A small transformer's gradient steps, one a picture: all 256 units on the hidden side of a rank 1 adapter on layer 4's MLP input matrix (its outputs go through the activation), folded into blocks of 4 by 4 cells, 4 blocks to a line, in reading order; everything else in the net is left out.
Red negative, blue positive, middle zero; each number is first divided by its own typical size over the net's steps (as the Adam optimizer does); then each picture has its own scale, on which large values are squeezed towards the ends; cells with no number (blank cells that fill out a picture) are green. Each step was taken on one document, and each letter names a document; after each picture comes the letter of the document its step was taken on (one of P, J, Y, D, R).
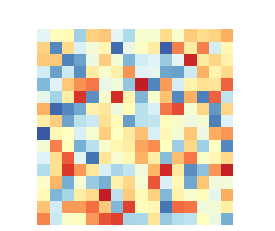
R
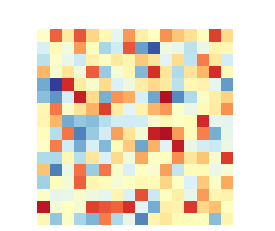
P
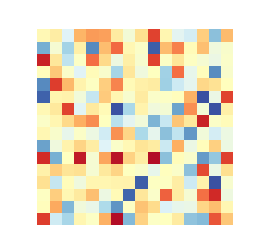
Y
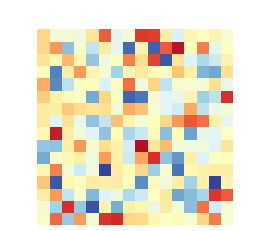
Y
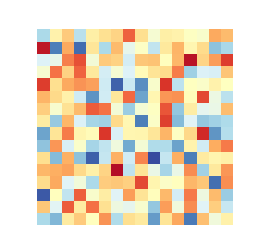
R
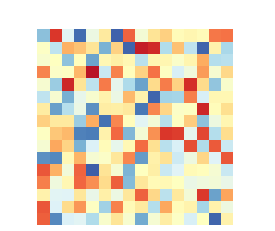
P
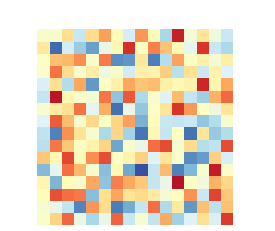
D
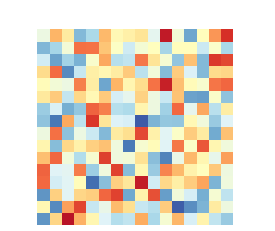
R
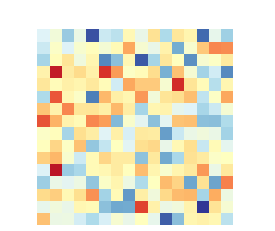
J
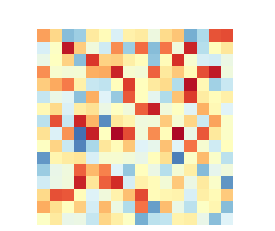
P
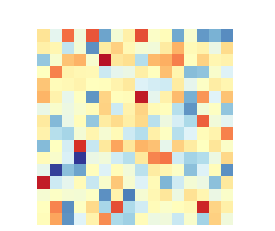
J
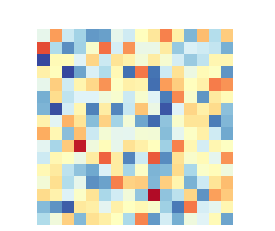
R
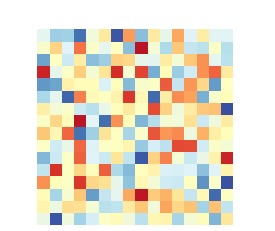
P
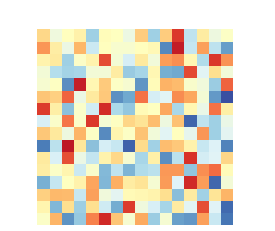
D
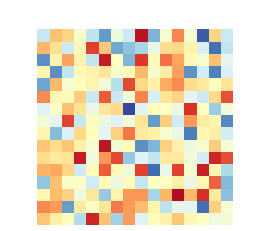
J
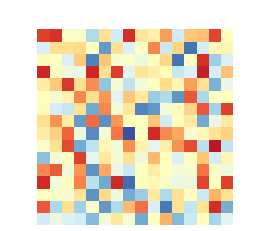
P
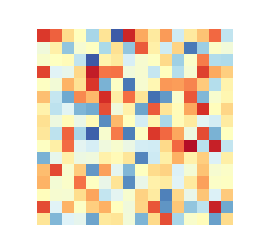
P
